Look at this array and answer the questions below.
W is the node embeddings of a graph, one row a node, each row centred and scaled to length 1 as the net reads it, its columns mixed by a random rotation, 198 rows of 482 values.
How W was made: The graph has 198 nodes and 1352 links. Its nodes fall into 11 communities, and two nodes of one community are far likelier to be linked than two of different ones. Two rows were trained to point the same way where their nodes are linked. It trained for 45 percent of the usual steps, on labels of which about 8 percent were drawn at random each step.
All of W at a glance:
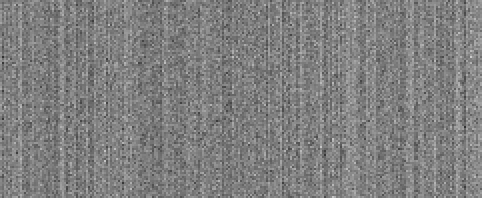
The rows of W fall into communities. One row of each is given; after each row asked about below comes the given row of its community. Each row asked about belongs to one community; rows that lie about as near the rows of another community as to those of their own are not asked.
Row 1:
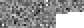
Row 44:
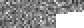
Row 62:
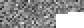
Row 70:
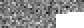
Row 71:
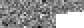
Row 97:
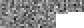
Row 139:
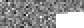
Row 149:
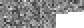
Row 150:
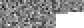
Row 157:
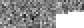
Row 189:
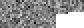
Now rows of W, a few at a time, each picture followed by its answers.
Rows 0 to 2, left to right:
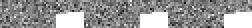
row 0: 150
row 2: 71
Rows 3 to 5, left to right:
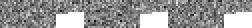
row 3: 149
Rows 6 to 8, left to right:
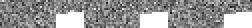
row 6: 62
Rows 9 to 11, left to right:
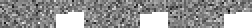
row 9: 62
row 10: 97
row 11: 189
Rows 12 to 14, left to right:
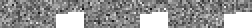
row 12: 149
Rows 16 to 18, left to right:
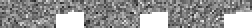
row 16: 62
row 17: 44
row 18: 139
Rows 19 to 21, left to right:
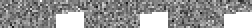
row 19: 139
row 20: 150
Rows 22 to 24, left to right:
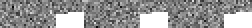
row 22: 150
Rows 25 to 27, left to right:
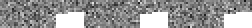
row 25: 149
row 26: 44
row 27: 189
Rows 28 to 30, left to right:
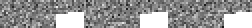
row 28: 62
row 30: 62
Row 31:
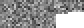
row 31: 157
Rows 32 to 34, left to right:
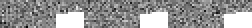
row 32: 189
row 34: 157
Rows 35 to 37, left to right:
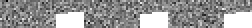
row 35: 150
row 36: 62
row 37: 149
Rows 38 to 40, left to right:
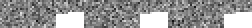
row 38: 149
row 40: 139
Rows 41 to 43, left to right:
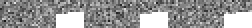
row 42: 149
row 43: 150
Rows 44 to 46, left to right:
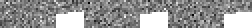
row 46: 139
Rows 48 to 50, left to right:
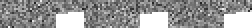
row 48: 139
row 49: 150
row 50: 149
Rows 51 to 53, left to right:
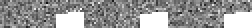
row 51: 1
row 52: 44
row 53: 71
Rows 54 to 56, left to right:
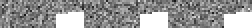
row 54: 139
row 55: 189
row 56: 1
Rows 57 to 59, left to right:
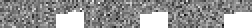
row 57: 1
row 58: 44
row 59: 70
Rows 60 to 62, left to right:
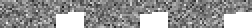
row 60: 62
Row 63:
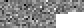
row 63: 1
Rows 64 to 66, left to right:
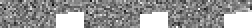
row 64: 97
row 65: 44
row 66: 139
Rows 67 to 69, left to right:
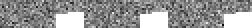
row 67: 157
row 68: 139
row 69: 150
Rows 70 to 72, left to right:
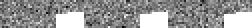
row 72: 70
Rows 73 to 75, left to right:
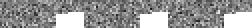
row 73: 189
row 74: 1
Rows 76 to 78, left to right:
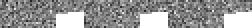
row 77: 189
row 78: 62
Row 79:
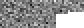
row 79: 44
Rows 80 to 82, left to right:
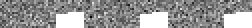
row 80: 44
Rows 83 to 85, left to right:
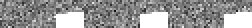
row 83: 139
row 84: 139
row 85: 1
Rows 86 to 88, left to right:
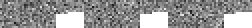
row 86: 1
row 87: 189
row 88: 70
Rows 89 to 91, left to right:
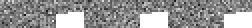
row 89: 44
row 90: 150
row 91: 44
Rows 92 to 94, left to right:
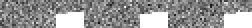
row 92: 150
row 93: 1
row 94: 62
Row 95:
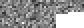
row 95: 62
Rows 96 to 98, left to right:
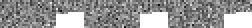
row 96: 150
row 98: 71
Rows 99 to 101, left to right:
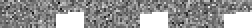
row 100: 139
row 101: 71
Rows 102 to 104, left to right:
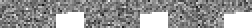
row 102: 71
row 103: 71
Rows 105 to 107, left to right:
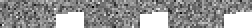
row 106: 44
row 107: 44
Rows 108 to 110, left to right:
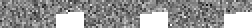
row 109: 139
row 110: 71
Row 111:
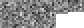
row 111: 149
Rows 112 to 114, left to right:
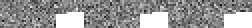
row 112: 70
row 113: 189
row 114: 97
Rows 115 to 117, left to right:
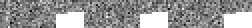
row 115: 139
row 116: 149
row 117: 150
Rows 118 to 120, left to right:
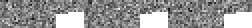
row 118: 1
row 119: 1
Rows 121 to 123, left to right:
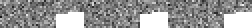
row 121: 62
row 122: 44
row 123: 70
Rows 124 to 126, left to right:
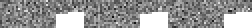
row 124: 1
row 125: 150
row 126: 189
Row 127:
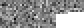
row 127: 97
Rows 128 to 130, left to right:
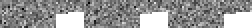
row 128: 189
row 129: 139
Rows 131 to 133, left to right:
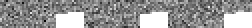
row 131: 150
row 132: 71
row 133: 62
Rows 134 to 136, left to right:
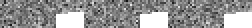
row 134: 139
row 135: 44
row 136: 139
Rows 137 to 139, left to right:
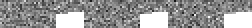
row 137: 149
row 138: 70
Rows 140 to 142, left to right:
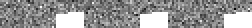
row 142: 1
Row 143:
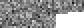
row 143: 149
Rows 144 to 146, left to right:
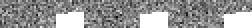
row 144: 189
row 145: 157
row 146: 149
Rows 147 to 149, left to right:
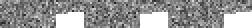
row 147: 44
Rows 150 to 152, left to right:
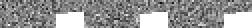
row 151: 71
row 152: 150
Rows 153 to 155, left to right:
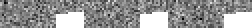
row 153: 1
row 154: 149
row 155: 97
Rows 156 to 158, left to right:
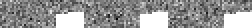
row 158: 149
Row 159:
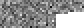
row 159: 44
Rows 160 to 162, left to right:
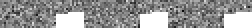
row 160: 189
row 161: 70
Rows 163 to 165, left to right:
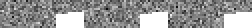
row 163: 150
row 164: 150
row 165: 189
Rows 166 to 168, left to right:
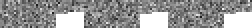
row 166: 44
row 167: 62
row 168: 149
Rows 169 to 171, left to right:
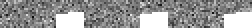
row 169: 62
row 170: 157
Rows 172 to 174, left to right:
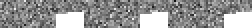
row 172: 150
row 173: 62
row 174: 44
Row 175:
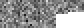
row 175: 149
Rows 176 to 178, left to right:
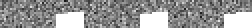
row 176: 150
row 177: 139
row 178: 149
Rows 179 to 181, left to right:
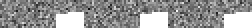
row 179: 62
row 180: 97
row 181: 44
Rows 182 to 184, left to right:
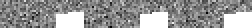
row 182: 157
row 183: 189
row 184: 149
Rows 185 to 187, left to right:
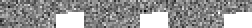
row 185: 70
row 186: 189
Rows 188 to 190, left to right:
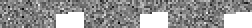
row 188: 189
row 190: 71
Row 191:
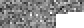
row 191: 44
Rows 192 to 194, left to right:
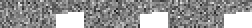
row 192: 150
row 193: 62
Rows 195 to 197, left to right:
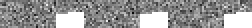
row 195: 1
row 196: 157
